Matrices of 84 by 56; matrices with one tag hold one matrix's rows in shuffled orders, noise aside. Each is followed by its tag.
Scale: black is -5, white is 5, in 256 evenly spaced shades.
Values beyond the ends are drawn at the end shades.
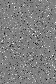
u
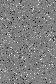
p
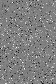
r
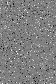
p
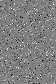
r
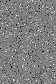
r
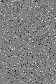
u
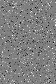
u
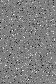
r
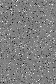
p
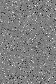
u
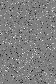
r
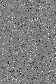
u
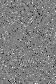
u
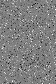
u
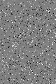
u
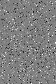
u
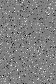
p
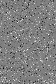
p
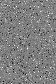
p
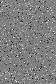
r
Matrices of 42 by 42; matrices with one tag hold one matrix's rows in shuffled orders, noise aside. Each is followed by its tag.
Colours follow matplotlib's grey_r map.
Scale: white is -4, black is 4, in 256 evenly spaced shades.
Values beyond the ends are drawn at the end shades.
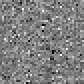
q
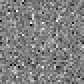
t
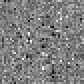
q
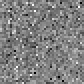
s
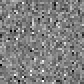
t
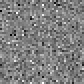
t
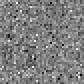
s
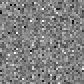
t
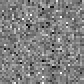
q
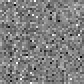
s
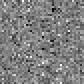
q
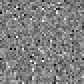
t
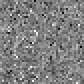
s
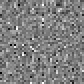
t
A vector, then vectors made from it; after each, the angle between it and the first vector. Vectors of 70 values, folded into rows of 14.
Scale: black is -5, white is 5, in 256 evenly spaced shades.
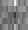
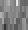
orthogonal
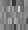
partly opposed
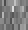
partly aligned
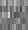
partly aligned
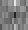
nearly parallel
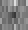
nearly parallel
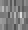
partly opposed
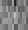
nearly opposite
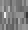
orthogonal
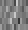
partly opposed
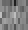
nearly opposite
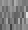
partly aligned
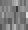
partly aligned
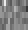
orthogonal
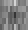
nearly parallel
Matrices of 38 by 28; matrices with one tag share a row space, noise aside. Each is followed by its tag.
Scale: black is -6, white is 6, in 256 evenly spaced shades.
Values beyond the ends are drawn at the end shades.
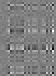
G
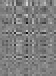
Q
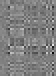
G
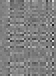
G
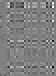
G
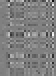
G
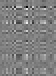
Q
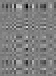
Q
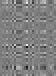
Q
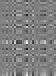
Q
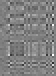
G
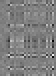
G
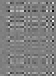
G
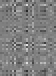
Q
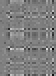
G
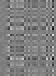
G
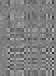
G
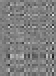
G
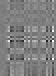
G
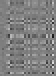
G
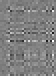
G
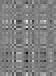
Q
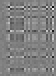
G
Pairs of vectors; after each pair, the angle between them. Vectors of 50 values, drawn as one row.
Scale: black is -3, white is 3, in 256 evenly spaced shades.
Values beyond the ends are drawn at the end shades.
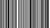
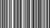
partly opposed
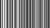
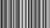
partly opposed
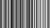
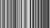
partly opposed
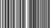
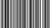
partly aligned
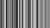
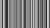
orthogonal
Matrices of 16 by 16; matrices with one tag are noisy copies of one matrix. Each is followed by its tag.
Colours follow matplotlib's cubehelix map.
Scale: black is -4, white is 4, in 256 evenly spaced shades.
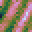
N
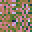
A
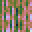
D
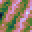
N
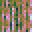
D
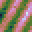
N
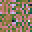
A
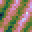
N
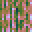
D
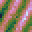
N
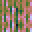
D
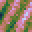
N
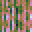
D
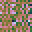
A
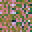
A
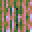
D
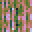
D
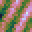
N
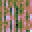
D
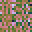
A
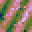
N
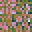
A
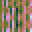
D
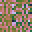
A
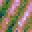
N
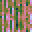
D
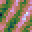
N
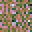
A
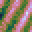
N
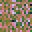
A
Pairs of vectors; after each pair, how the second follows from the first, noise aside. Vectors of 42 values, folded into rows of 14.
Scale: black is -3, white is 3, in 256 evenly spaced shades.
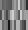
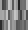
reversed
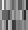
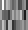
copied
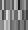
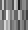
copied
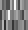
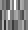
copied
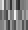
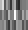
copied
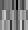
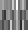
negated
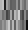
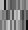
copied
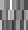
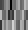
negated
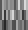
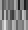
negated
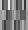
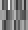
copied
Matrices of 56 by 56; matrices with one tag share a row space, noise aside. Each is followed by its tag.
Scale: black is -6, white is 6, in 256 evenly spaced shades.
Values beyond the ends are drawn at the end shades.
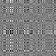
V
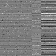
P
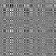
V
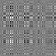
V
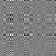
V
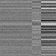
P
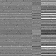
P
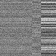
P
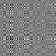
V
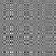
V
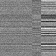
P
